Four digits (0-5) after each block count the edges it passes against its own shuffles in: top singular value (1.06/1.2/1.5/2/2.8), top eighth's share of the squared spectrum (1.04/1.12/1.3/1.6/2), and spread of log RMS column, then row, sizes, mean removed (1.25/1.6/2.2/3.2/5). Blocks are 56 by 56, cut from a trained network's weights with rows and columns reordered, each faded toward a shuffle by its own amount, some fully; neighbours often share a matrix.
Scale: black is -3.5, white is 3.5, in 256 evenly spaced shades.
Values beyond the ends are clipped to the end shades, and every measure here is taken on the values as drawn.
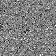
0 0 0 0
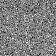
1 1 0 0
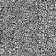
2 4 2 1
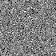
2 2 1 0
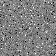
0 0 0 0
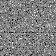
1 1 1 0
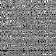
3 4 3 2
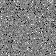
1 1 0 0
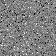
0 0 0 0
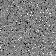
0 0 0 0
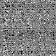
3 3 2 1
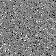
0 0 0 0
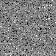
0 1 0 0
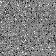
1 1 1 0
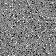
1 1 0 0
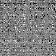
3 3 2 2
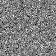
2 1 0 0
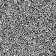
1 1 0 0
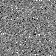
0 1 0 0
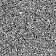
1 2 0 0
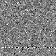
2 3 0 1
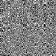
3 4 2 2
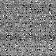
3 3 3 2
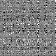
3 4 3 2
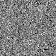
0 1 0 0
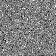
1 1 0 0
